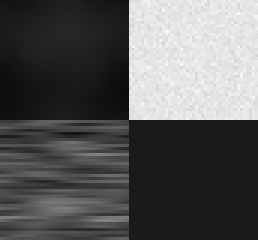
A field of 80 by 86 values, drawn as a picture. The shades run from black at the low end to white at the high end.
The table splits into 2 rows of 2 panels. Panel 1,1: very low, smooth, faint in contrast. Panel 1,2: very high, fine-grained, faint in contrast. Panel 2,1: low, streaked across. Panel 2,2: very low, flat.
